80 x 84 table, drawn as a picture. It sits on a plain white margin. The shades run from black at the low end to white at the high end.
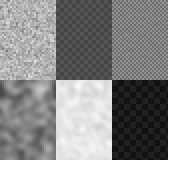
The table splits into 2 rows of 3 panels. Panel 1,1: high, fine-grained. Panel 1,2: low, checkered, faint in contrast. Panel 1,3: middling, checkered. Panel 2,1: middling, blotchy. Panel 2,2: very high, blotchy, faint in contrast. Panel 2,3: very low, checkered, faint in contrast.
